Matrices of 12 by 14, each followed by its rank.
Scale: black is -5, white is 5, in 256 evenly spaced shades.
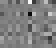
two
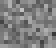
full rank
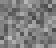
full rank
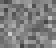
full rank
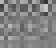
two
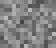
full rank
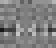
two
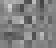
two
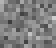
full rank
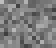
full rank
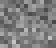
full rank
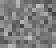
full rank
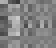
two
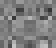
two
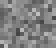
full rank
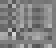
two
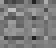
two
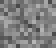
full rank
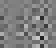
two
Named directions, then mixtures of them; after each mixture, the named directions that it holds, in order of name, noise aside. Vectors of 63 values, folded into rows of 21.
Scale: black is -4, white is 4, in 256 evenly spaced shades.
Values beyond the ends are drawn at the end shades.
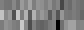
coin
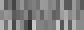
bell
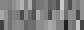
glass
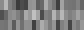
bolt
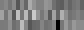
bolt, coin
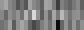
bolt, coin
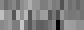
coin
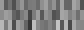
bell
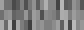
bell, bolt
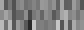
bell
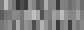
bolt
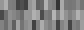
bolt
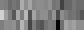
coin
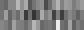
bolt, coin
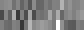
coin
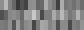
bolt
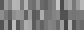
bell, bolt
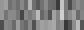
bolt, glass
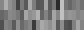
bolt, glass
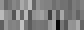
coin, glass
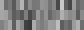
bell, glass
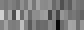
coin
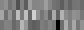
bolt, coin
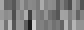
bell, coin
